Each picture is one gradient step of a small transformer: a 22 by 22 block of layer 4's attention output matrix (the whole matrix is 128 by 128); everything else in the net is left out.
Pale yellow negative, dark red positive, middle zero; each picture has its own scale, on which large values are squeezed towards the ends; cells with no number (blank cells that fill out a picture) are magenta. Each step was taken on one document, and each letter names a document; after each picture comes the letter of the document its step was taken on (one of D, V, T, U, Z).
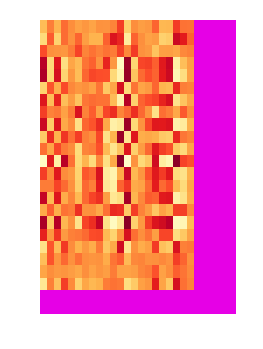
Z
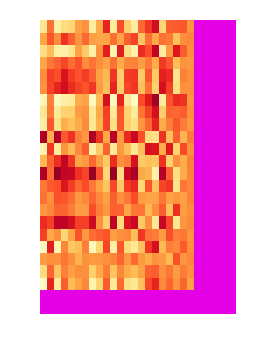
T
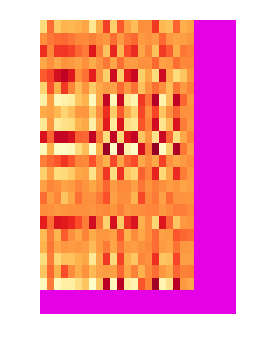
T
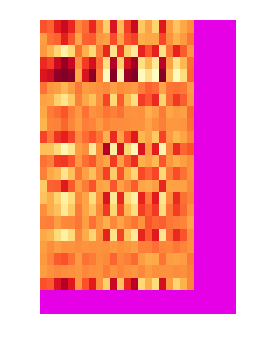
T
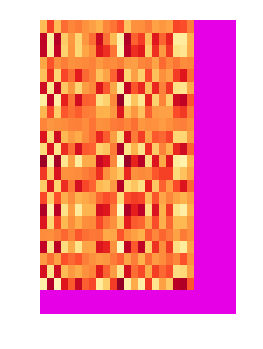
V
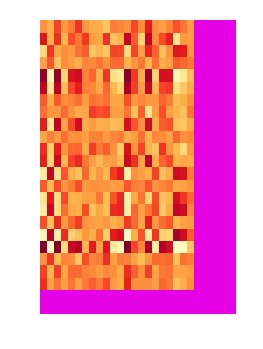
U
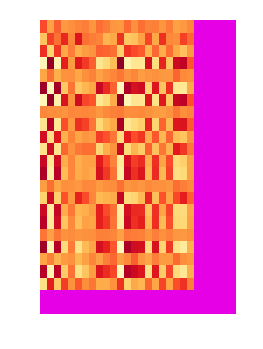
V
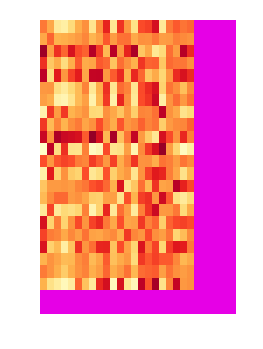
T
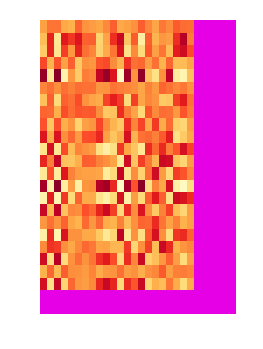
V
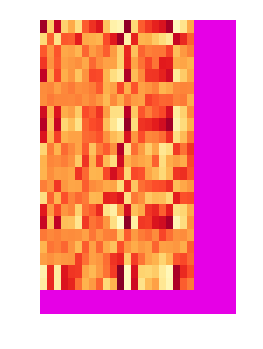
Z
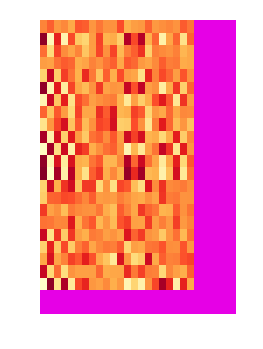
V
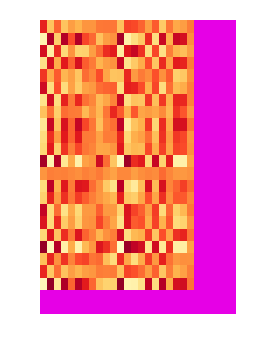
V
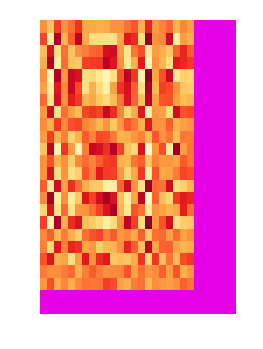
U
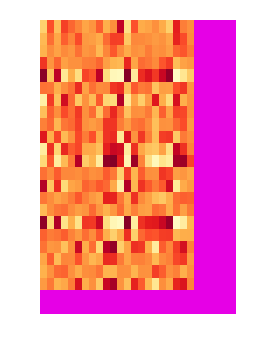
Z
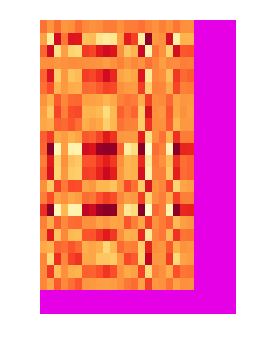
U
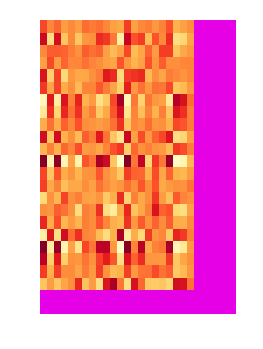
V
